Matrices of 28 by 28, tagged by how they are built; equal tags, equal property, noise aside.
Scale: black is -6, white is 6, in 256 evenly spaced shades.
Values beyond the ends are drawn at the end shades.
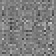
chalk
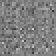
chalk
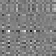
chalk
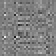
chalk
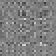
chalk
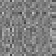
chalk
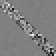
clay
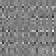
chalk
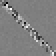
clay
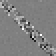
clay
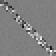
clay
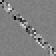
clay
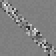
clay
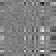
chalk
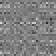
chalk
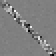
clay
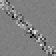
clay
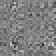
chalk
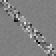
clay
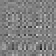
chalk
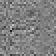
chalk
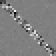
clay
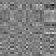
chalk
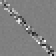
clay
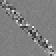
clay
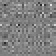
chalk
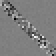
clay
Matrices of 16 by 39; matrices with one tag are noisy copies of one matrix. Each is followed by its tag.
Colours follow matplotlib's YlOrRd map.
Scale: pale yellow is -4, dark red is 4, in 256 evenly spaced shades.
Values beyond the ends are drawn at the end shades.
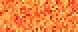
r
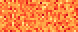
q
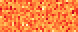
q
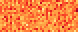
q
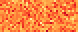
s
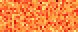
q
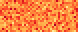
q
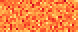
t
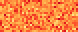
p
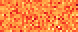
p
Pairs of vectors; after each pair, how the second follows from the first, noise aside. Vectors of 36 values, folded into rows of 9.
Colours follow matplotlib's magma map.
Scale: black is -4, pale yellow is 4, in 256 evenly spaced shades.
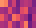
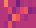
partly zeroed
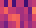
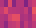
shrunk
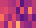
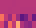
partly zeroed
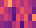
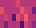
partly zeroed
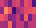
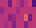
partly zeroed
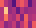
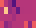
partly zeroed
